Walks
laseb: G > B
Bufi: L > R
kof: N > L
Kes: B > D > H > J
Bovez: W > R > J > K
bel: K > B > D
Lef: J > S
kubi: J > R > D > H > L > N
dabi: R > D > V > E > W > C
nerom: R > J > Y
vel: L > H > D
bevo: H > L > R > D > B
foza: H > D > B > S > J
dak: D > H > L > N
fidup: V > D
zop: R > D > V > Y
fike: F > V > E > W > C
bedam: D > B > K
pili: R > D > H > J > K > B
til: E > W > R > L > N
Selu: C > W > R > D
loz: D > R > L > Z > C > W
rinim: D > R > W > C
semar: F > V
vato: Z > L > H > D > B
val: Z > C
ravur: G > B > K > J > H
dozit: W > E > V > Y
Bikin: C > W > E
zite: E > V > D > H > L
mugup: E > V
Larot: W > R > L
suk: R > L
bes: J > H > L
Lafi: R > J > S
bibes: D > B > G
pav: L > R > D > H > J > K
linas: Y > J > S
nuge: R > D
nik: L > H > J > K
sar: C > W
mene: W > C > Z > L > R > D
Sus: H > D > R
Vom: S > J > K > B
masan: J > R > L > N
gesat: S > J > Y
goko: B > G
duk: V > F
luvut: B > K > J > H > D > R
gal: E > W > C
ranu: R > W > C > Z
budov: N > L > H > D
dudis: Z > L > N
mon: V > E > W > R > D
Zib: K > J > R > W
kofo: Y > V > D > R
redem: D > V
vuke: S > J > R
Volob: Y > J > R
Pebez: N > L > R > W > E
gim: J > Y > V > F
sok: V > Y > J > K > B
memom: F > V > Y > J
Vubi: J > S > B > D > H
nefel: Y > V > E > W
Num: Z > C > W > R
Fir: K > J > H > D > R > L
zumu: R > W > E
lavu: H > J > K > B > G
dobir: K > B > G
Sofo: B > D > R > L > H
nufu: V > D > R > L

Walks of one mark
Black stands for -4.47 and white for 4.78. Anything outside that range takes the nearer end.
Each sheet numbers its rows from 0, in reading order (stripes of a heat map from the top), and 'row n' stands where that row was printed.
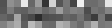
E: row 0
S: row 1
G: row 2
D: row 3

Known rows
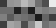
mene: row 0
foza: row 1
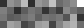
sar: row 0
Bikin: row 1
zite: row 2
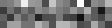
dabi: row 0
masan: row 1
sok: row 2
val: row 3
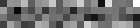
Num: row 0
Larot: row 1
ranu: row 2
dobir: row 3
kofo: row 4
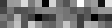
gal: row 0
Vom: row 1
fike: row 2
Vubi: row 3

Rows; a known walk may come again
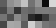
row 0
Larot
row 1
dobir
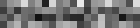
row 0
zumu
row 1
Lef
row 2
Volob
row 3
til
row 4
kubi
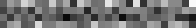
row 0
Bovez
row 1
bevo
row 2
Zib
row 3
Sus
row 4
lavu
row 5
sar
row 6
gim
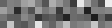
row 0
dudis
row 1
nik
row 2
Sofo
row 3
foza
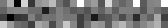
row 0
Vom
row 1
mene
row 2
fike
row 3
Lafi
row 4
fidup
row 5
mugup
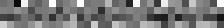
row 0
ravur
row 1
redem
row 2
zite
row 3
vato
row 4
laseb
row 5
linas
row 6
masan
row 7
sok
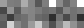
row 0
pav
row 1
duk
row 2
nufu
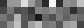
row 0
gal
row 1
Kes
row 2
Bikin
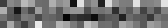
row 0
val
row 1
vel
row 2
Vubi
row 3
bel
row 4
pili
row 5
nuge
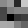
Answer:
Fir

